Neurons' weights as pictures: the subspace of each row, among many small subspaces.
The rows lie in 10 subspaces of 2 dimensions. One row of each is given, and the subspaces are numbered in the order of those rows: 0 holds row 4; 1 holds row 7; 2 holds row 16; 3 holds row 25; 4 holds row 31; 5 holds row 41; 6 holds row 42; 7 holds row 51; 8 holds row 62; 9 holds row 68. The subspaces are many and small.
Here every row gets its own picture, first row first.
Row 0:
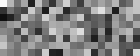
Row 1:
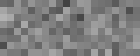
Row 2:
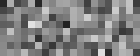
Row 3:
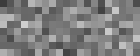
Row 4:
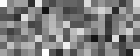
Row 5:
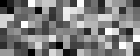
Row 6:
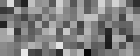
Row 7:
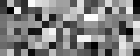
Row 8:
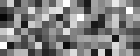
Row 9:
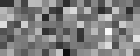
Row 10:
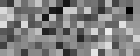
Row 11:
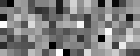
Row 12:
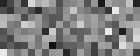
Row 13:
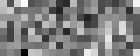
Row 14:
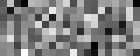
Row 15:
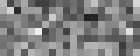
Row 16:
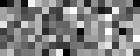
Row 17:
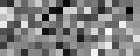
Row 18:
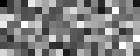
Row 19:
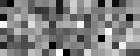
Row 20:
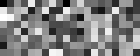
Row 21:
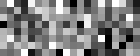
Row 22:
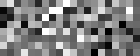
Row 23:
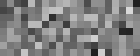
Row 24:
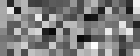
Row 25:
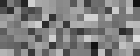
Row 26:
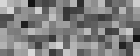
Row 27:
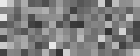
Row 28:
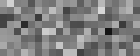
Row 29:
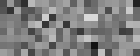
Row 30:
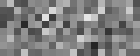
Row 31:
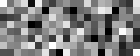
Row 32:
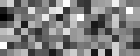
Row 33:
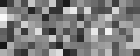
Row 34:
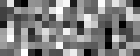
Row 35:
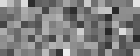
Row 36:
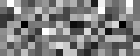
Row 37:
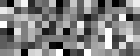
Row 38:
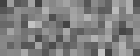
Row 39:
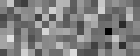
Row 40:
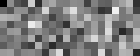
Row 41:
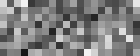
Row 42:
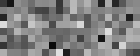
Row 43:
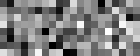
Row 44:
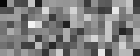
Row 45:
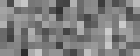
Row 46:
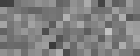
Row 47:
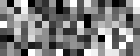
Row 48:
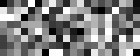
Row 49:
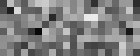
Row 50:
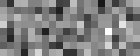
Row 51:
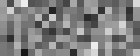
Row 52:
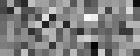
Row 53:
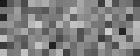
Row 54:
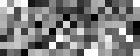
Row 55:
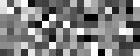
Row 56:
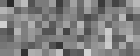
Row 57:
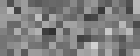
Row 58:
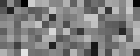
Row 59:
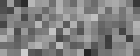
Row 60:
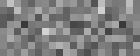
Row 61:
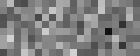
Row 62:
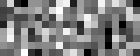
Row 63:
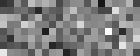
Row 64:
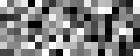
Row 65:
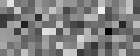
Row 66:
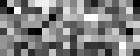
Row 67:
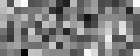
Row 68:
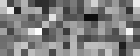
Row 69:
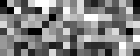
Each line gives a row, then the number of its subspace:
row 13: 8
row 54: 5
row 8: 0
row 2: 4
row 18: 3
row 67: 8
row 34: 8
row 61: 7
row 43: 8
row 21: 6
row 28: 1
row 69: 9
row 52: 3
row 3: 3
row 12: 7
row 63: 7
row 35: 2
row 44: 4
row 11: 6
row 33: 4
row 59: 5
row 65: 1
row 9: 2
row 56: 5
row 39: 7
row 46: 5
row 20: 0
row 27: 6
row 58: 7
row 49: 9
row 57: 1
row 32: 0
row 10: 2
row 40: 4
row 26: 1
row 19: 6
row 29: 3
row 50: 8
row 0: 0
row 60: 9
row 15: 9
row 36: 9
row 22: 2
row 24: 1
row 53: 6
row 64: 4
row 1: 0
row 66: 9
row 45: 8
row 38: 4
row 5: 1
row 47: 6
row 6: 5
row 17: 2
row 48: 0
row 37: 5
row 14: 7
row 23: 2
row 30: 3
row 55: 3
